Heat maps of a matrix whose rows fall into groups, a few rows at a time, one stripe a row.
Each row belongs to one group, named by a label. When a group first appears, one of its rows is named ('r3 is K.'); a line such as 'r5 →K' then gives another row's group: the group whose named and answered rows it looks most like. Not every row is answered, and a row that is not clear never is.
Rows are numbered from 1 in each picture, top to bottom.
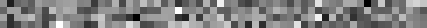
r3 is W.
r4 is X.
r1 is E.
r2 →X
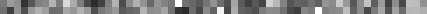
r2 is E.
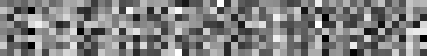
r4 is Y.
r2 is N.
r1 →E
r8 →X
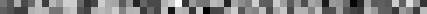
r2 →Y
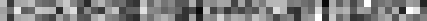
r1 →W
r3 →W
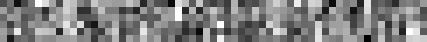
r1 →Y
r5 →E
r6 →E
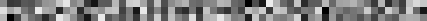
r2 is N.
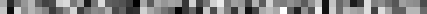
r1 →W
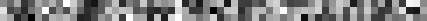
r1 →E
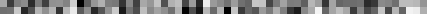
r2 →E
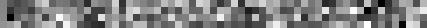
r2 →E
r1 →Y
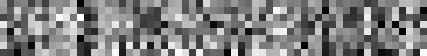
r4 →Y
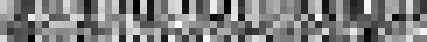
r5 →E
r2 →N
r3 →Y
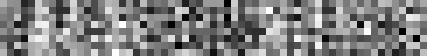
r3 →E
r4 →Y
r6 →Y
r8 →Y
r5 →E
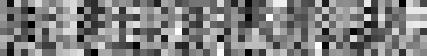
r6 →N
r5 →X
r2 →E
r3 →W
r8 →X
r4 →E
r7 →W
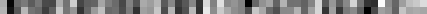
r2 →W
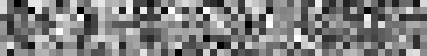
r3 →X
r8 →E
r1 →Y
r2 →N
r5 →X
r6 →Y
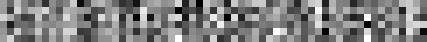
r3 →N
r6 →N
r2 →E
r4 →E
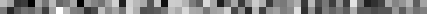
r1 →N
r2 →X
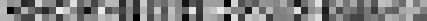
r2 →W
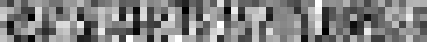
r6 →N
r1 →E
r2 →N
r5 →W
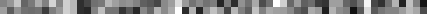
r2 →W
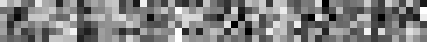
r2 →Y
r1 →N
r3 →Y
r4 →X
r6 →X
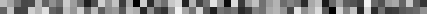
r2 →Y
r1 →N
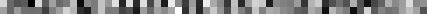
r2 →W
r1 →N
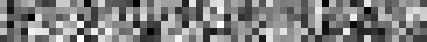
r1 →W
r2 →E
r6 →X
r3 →N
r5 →Y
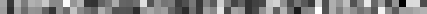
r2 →W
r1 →E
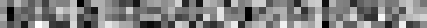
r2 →X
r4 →Y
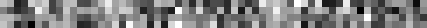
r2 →Y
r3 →N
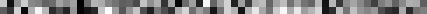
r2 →Y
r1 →W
